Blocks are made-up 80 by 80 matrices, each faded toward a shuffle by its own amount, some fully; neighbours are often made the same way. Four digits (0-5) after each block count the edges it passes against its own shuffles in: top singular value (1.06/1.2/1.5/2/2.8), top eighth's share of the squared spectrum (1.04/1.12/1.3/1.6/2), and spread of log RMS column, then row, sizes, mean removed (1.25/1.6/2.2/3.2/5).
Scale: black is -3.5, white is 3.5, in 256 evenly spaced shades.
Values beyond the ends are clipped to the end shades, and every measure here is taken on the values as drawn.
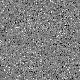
2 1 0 0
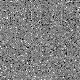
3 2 0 1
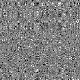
4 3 2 2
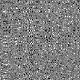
4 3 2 2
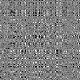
5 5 3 3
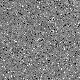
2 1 0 0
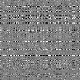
5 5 2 4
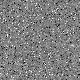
0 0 0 0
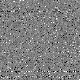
3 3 0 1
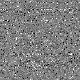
3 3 1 2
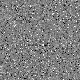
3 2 0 1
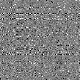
4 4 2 3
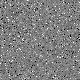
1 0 0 0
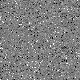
2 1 0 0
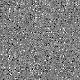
3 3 1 1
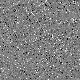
2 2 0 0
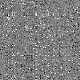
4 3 1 1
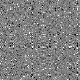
4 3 2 2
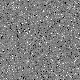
0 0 0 0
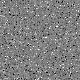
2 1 0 1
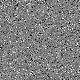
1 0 0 0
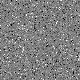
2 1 0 0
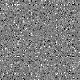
4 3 2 2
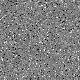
2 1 0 0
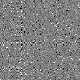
4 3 2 1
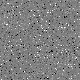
2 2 0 1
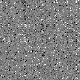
3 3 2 1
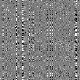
5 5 4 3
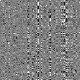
4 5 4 2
